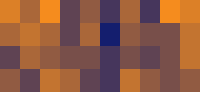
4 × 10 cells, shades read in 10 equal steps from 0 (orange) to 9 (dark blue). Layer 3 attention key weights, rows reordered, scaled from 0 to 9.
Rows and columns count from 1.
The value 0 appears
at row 1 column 3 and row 1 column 9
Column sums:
14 14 9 20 18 30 14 22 15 9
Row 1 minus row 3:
-5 0 -4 1 -1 0 -2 1 -5 -1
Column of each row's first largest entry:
6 6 6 6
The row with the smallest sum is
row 1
